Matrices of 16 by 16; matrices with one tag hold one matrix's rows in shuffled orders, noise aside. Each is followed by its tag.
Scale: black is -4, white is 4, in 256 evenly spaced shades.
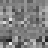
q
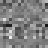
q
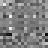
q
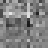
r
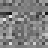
q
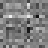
r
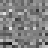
q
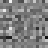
q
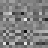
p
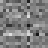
r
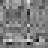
r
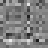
r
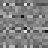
p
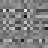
p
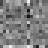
r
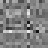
r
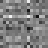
r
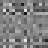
p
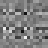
p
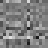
r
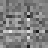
r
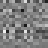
p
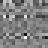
p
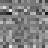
q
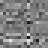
r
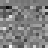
q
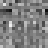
q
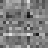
r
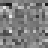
q
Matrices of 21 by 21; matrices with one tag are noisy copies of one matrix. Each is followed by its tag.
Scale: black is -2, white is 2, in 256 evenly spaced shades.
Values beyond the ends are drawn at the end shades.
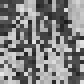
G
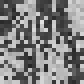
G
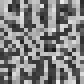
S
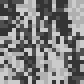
G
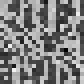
S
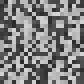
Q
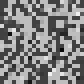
Q
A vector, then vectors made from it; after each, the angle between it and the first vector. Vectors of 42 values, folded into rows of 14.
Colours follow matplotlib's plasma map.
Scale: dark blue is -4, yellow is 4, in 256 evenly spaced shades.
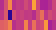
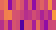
partly opposed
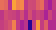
orthogonal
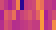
orthogonal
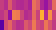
partly aligned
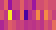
partly opposed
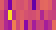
nearly opposite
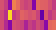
nearly opposite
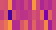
nearly parallel
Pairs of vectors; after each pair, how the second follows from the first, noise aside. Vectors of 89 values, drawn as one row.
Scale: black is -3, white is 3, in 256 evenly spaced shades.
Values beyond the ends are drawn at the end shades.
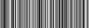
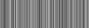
shrunk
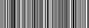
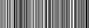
sign-scrambled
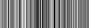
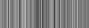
shrunk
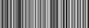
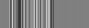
partly zeroed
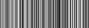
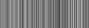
shrunk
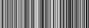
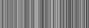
shrunk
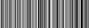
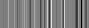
partly zeroed
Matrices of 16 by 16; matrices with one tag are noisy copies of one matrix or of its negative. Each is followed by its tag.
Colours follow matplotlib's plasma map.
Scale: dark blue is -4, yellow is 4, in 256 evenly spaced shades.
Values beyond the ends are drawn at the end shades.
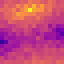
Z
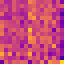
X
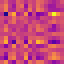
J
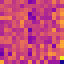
X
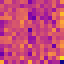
X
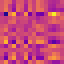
J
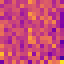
X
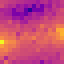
Z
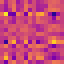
J
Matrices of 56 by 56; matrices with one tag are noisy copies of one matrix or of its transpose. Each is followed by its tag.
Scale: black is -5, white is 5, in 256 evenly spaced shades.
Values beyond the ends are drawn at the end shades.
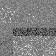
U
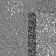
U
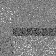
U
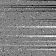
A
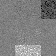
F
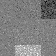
F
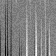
A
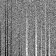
A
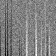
A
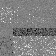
U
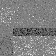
U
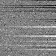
A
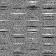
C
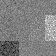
F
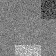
F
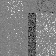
U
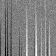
A
